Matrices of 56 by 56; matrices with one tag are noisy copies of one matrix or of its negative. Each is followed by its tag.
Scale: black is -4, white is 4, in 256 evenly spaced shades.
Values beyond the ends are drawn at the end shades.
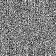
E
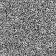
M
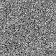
M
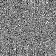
E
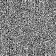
E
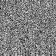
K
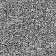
M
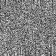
K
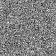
M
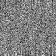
K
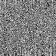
K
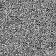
M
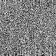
K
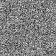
M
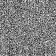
E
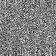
K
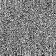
K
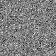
M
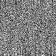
K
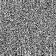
K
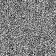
E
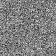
M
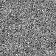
M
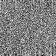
K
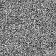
M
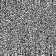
K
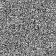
M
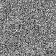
M
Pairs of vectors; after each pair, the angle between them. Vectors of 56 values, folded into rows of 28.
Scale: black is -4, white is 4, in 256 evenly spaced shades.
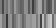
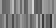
partly opposed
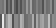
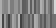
partly opposed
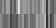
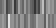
orthogonal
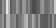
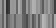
nearly opposite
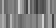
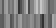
nearly opposite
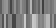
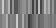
orthogonal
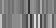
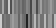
partly aligned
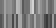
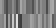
partly opposed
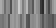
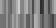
nearly parallel
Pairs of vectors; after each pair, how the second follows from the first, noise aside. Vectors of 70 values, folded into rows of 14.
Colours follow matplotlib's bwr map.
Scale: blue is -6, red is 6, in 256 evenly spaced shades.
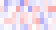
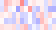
negated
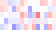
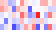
scaled up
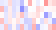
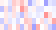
negated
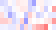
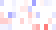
partly zeroed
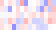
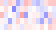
wrapped around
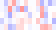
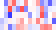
scaled up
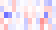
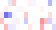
partly zeroed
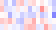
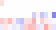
partly zeroed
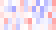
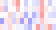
wrapped around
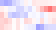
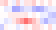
wrapped around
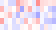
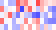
scaled up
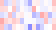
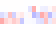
partly zeroed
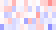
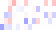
partly zeroed
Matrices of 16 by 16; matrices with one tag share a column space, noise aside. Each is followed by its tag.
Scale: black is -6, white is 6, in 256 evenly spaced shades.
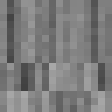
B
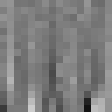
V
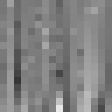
V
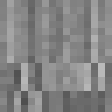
B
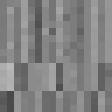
B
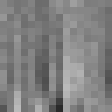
V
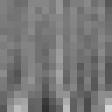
V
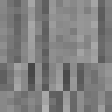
B
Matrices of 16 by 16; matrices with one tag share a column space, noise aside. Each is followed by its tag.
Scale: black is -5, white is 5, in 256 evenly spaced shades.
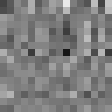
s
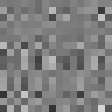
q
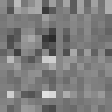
s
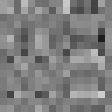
s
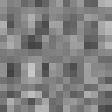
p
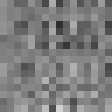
p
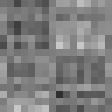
p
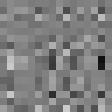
q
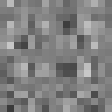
p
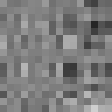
p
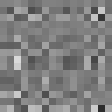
q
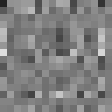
s
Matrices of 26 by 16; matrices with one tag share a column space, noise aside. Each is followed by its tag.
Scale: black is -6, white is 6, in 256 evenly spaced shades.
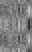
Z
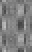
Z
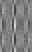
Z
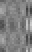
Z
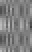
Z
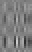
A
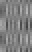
Z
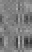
A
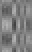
Z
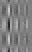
Z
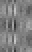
Z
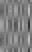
Z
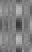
Z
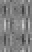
Z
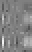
A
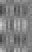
Z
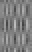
Z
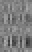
A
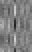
Z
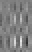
A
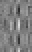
Z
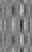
Z
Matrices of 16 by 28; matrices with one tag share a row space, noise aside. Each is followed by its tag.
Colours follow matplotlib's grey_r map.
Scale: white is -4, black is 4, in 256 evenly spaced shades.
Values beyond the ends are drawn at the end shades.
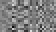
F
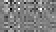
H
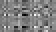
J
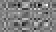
J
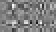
F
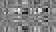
J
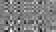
H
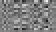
J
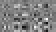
J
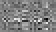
J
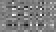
F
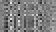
H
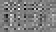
H
